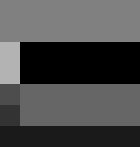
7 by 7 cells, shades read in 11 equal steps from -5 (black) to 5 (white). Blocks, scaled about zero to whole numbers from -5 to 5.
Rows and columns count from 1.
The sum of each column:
-5 -16 -16 -16 -16 -16 -16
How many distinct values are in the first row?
1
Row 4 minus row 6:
5 -4 -4 -4 -4 -4 -4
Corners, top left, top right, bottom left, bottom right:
0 0 -4 -4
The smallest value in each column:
-4 -5 -5 -5 -5 -5 -5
